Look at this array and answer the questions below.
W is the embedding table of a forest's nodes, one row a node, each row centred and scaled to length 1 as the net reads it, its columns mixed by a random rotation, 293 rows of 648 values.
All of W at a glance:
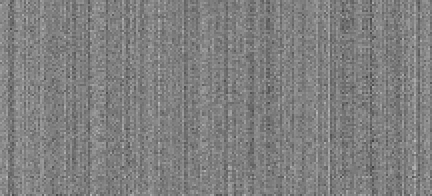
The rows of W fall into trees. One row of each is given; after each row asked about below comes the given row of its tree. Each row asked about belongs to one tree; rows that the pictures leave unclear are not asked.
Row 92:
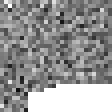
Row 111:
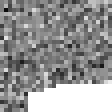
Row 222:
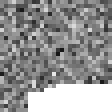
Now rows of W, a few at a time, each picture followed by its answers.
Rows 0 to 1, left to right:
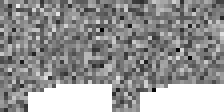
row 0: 111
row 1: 222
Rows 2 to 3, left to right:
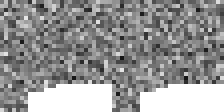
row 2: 111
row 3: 111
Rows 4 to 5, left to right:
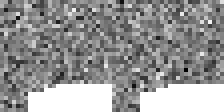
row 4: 111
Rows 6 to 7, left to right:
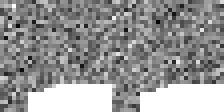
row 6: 222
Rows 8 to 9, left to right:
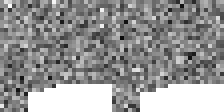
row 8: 92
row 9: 111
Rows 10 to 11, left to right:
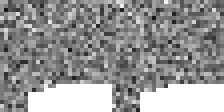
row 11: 92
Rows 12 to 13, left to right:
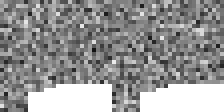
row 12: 111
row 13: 92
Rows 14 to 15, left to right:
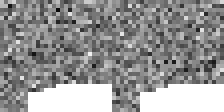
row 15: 111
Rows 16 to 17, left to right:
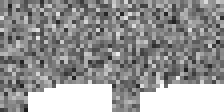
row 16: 111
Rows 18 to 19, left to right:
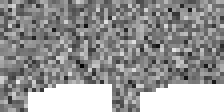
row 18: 222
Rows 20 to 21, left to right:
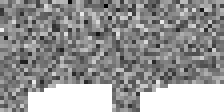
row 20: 222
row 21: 111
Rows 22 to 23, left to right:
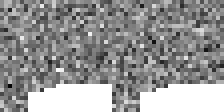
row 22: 92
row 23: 92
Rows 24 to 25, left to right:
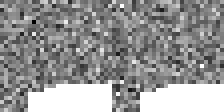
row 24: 222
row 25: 92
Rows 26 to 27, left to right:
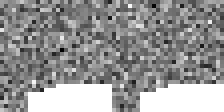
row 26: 222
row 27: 111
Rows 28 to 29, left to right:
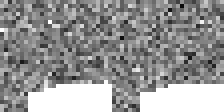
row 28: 111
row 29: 111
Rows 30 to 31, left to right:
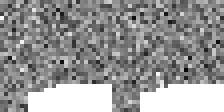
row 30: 111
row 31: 111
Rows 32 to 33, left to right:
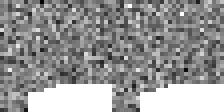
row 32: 111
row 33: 111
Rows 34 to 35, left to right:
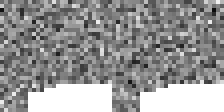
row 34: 222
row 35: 111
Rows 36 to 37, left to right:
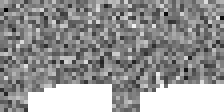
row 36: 111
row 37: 111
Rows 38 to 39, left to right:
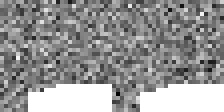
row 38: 222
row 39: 111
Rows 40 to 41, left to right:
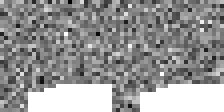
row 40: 222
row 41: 111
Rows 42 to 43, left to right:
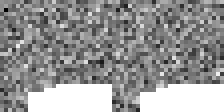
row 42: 111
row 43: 111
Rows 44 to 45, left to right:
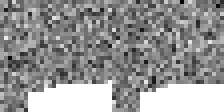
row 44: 111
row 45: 222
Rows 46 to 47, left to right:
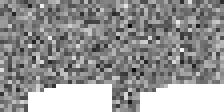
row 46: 92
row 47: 222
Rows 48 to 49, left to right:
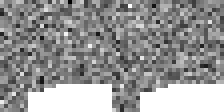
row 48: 222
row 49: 111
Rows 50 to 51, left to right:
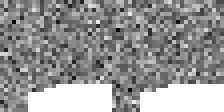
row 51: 92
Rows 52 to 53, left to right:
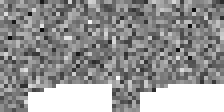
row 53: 222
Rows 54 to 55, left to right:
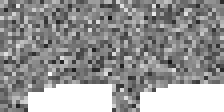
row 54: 111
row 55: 92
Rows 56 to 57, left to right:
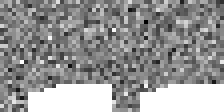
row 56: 92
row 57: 222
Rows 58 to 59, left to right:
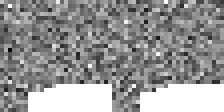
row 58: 92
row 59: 222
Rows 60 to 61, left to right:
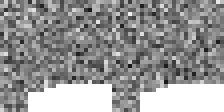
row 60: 111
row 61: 111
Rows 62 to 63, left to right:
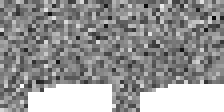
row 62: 222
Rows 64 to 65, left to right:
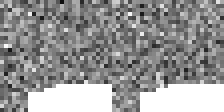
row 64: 92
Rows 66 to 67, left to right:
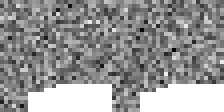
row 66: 111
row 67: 222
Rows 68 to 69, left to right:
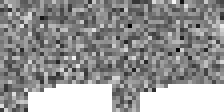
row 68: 92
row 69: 222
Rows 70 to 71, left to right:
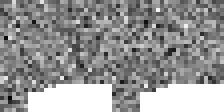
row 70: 222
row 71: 222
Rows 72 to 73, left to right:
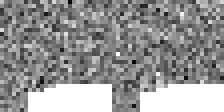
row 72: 222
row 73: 111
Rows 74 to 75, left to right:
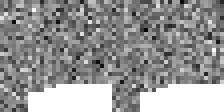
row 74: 111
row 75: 222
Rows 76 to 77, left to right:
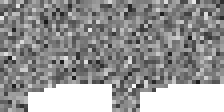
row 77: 222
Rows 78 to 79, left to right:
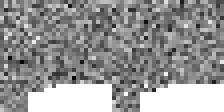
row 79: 222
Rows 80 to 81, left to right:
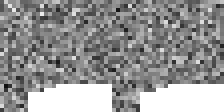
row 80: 92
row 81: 111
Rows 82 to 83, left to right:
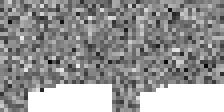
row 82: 92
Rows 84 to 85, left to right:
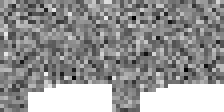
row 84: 111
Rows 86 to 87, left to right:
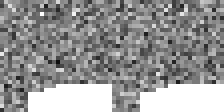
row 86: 92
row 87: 111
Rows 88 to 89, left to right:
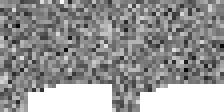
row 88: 222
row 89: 111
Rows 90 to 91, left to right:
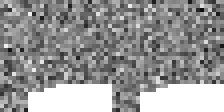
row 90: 92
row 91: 111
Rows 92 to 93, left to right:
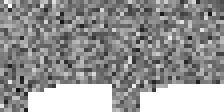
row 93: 222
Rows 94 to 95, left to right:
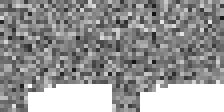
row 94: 111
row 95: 111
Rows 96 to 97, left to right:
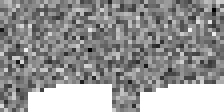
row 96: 92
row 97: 111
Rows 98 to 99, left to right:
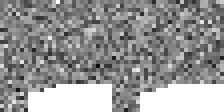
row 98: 92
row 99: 111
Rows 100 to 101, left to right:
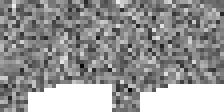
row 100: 222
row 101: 92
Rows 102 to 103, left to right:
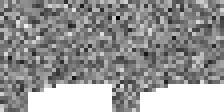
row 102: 111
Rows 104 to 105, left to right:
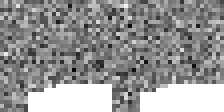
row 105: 222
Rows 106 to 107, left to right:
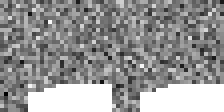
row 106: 111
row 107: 92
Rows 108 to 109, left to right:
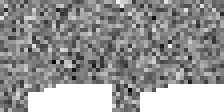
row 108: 111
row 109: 92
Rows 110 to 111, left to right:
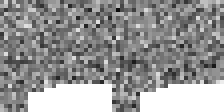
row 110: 111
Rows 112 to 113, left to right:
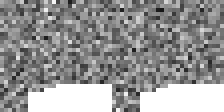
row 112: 222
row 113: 92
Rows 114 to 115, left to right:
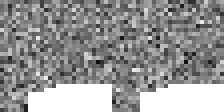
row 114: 111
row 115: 111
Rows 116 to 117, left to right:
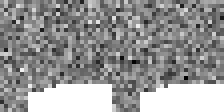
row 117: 111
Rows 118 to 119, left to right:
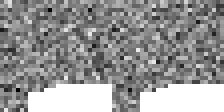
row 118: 92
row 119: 92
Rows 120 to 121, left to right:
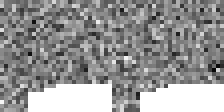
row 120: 222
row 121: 92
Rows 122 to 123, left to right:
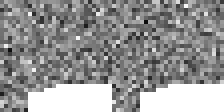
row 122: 92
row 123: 222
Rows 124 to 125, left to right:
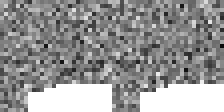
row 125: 111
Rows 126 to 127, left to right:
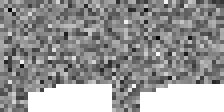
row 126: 92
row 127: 222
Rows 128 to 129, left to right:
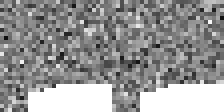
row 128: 92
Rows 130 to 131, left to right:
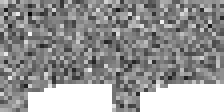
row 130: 111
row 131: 111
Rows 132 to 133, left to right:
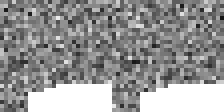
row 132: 111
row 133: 111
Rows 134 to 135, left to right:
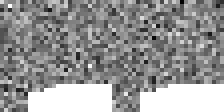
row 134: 92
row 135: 222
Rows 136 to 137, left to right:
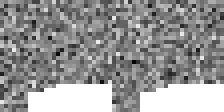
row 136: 222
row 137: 111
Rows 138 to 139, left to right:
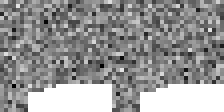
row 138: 111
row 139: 111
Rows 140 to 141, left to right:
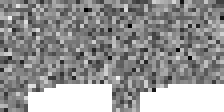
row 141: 222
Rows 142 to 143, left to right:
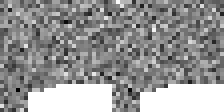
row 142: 92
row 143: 92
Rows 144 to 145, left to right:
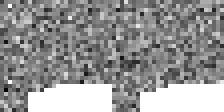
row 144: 92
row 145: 111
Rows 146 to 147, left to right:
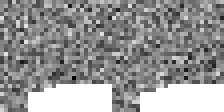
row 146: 111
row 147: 111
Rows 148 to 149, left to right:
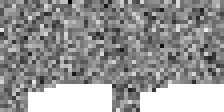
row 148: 222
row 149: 92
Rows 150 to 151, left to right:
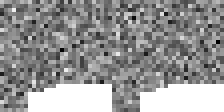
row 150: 222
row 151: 111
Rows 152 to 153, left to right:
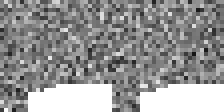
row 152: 92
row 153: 111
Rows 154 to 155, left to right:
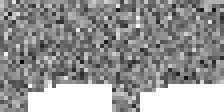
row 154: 111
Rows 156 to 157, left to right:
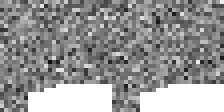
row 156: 92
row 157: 111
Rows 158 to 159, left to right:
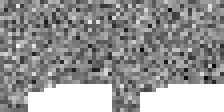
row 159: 111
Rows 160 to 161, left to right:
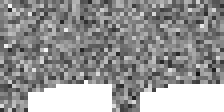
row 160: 92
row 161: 92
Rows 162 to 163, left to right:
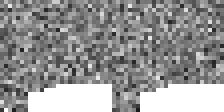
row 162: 92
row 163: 111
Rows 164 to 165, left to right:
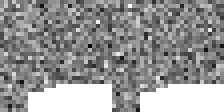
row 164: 111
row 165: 111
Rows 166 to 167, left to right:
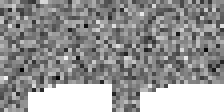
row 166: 222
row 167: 92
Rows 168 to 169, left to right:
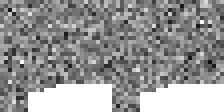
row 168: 92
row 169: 111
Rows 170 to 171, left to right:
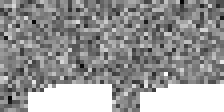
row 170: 222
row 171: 222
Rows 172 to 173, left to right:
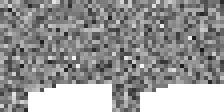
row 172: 92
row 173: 92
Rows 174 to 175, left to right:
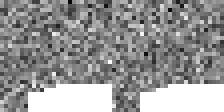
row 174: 222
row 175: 111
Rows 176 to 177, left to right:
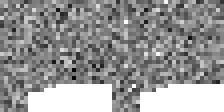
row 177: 222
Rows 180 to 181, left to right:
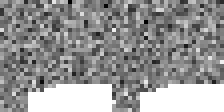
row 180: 222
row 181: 222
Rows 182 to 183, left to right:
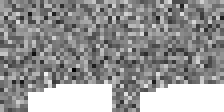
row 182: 111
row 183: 111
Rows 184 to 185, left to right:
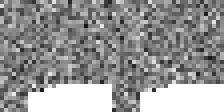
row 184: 222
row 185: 92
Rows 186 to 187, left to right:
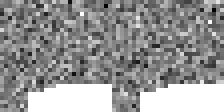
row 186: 222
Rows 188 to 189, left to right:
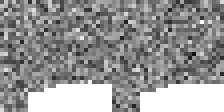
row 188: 111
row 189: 111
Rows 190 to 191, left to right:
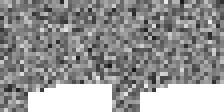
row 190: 92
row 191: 222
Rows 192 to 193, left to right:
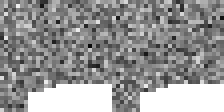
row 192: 111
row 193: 111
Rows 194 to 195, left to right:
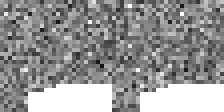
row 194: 111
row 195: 111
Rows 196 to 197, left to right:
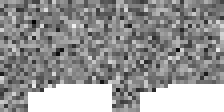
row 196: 222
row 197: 222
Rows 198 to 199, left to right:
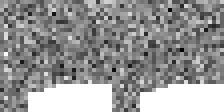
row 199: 111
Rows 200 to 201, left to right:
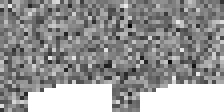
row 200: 92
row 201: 222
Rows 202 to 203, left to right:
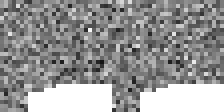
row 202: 111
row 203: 92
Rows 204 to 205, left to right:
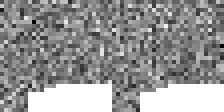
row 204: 222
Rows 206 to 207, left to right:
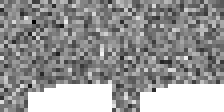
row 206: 222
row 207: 92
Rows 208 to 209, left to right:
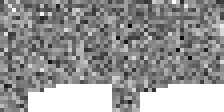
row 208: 92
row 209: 222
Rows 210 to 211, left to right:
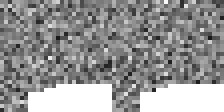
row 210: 92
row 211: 222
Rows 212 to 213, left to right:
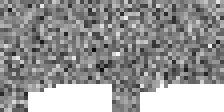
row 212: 92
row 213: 111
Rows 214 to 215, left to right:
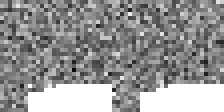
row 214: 111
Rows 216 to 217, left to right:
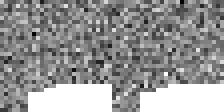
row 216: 111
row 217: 222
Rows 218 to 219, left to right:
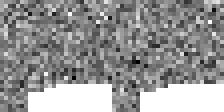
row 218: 111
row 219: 111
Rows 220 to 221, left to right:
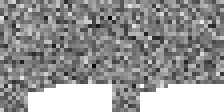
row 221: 111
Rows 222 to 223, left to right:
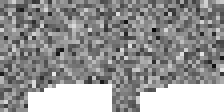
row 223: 111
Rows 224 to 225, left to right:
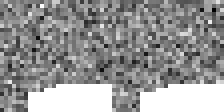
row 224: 92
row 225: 111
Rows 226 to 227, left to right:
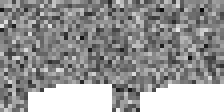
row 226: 92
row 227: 92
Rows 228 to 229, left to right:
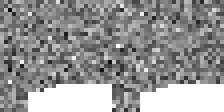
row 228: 92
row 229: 92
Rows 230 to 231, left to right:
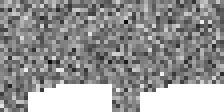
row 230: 92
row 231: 111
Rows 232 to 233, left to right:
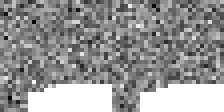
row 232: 222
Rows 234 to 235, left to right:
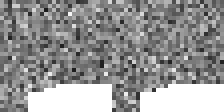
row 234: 111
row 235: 92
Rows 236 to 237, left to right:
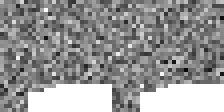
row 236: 222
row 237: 111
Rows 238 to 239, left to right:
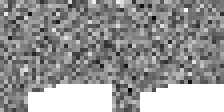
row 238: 111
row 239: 92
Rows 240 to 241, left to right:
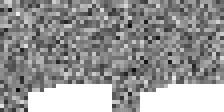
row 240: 92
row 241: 222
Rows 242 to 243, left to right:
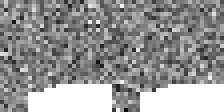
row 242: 111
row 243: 92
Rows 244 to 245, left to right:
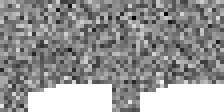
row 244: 111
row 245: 111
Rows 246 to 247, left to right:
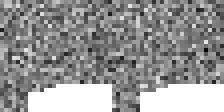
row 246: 92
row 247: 111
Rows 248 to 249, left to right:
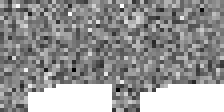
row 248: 111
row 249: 92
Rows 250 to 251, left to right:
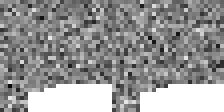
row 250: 92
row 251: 92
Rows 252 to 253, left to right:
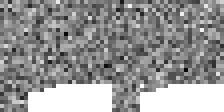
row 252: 92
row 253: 111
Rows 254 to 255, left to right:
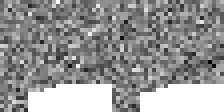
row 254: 92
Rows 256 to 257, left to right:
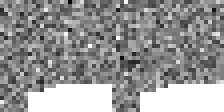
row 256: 222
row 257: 111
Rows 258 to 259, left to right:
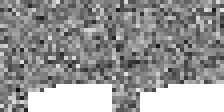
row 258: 92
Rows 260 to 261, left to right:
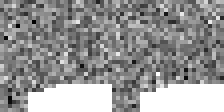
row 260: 222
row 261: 111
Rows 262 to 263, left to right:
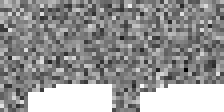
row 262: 92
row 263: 111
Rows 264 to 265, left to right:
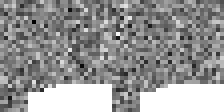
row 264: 222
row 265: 222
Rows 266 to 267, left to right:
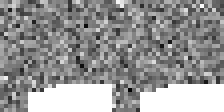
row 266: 222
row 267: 92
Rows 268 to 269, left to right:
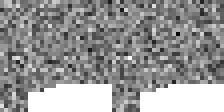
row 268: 92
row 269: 92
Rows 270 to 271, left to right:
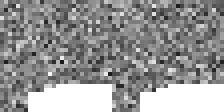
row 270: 111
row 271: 92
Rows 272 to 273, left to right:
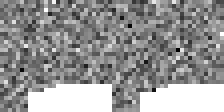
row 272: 222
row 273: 222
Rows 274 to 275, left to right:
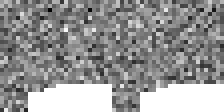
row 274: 92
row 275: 111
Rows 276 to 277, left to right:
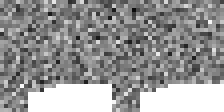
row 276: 222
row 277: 222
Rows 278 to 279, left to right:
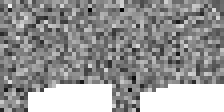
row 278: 92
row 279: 92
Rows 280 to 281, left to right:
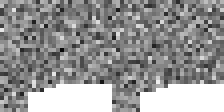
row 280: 222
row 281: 111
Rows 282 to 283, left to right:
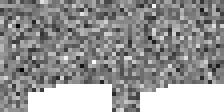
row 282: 222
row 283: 92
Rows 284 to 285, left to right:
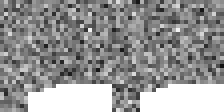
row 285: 92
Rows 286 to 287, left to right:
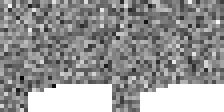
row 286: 92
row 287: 222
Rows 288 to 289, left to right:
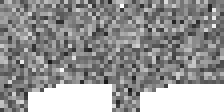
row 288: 92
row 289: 92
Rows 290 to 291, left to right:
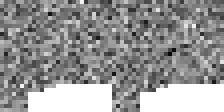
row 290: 222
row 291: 222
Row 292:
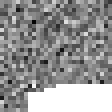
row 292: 222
